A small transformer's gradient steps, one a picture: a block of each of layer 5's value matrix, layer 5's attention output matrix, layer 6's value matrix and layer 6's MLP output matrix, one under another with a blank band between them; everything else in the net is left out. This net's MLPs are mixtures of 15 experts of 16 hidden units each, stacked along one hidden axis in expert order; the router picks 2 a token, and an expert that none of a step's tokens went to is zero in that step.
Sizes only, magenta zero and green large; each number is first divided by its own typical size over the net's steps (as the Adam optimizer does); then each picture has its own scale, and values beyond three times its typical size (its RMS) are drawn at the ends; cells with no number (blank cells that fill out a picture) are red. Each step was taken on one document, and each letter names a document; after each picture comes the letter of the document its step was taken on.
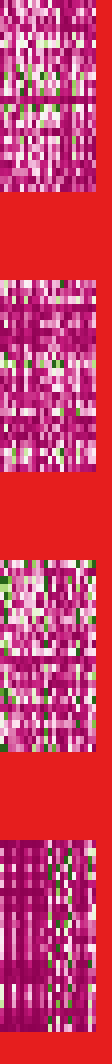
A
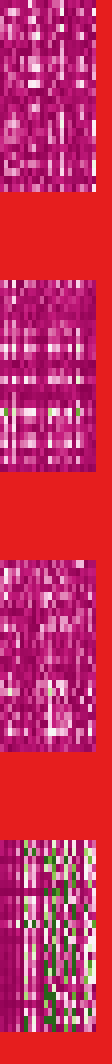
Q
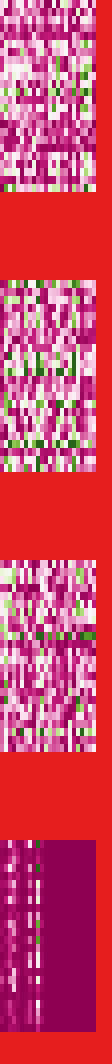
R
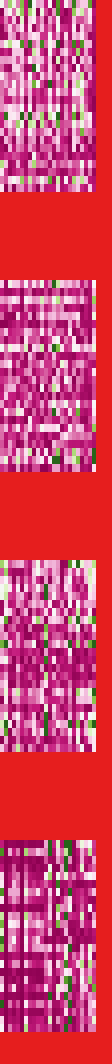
A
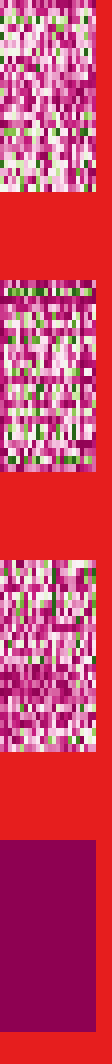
R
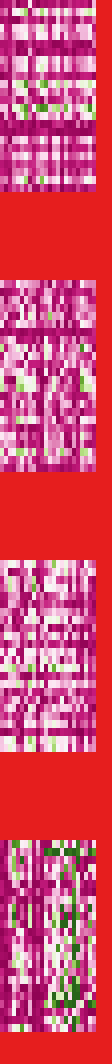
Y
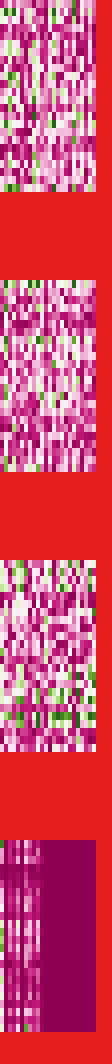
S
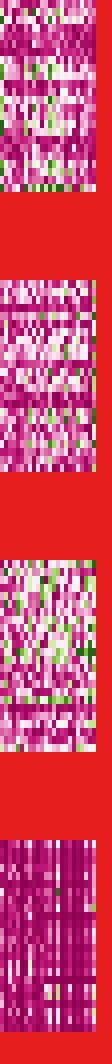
S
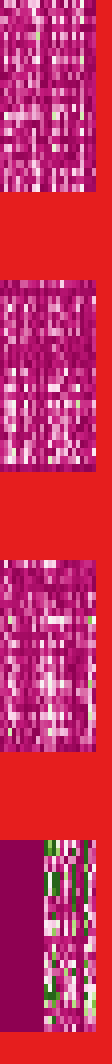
Q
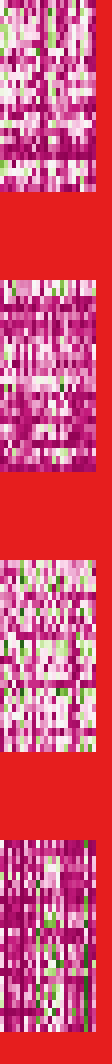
S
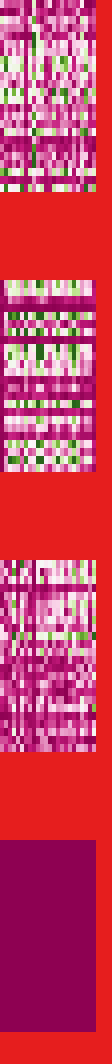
R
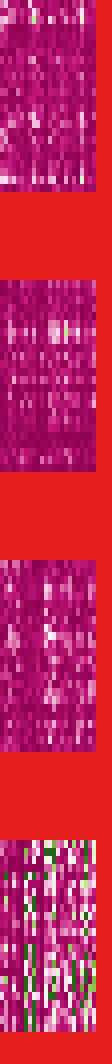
Q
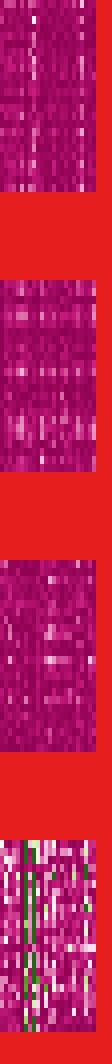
Q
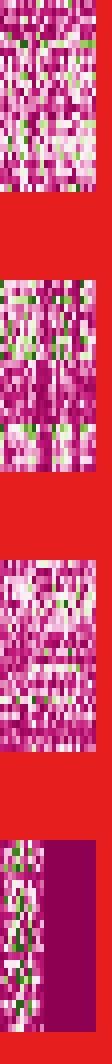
Y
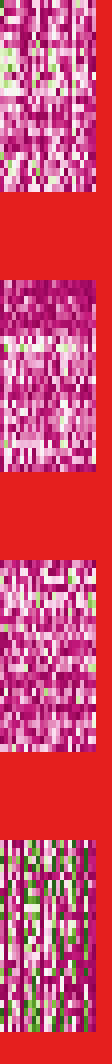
S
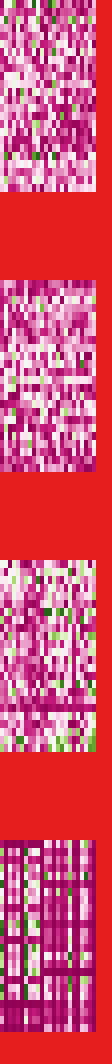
S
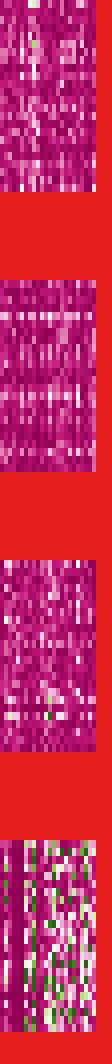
Q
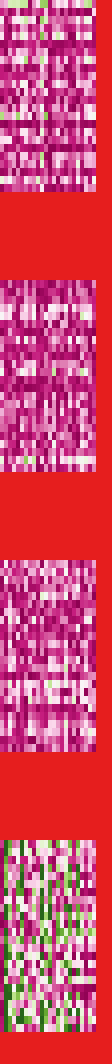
Y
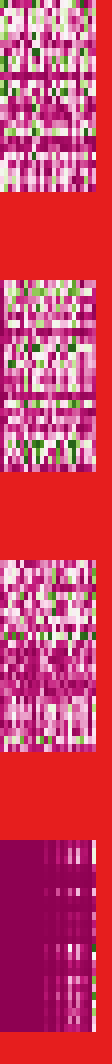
R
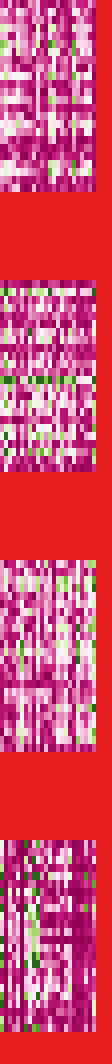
S
